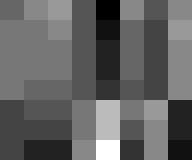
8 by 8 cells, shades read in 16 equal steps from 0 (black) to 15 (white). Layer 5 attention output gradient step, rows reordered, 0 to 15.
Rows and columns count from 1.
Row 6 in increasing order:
2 4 5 5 7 7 9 11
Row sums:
49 47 46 46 44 50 45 43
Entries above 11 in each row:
0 0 0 0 0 0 0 1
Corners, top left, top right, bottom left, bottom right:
6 8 4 1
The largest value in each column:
7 8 9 8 15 8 9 9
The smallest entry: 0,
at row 1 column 5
